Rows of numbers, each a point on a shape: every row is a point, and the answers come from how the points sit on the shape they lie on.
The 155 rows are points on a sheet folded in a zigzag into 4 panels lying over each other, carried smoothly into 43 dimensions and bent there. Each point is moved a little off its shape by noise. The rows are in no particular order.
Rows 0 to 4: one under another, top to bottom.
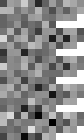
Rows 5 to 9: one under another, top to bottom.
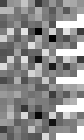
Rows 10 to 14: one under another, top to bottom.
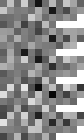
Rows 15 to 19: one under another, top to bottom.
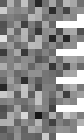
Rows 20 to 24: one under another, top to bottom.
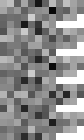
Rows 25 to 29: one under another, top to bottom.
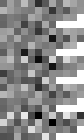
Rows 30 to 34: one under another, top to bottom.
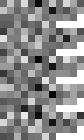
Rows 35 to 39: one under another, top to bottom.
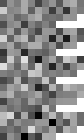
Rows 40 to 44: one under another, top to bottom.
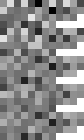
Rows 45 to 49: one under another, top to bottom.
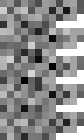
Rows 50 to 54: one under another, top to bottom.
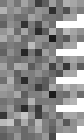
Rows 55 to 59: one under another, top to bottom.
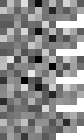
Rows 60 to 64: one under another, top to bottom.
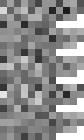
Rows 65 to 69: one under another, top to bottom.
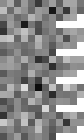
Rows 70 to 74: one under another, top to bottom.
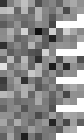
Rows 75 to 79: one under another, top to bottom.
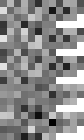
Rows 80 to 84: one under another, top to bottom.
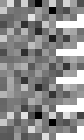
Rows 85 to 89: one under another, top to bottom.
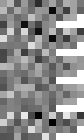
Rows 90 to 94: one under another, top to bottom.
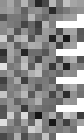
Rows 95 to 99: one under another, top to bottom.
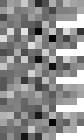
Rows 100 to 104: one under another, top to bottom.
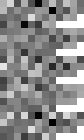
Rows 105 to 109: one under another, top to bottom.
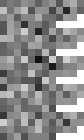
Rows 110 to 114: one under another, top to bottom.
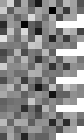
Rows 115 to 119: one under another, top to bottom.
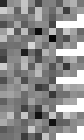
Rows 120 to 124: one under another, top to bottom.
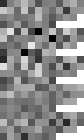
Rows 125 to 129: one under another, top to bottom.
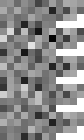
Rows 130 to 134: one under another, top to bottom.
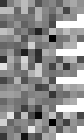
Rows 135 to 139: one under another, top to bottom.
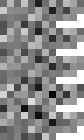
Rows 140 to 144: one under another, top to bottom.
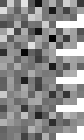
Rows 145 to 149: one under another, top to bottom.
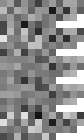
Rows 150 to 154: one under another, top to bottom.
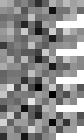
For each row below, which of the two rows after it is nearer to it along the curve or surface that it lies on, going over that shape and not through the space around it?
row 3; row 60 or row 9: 9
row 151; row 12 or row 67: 67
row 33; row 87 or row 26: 26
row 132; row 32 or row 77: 77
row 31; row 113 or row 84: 84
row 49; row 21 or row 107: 21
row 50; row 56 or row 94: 56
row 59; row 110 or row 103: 110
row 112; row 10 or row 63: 10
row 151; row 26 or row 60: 26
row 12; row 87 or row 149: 87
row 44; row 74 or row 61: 74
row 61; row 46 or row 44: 46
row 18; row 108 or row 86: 108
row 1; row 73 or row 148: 73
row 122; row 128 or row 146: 146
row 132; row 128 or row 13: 13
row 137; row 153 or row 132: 153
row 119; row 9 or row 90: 9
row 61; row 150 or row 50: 150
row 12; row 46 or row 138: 46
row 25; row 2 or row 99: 99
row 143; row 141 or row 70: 70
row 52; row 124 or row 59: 59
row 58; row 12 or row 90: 90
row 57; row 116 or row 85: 116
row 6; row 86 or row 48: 86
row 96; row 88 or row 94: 94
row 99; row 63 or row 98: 98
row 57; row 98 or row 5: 5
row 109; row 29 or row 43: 43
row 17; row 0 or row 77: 0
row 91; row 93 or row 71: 93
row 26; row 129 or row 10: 129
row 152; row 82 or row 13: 82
